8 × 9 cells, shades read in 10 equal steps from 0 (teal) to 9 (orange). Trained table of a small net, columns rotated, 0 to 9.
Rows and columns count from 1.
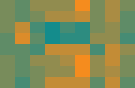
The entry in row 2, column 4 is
6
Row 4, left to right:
3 8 3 0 1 1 5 5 2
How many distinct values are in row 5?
4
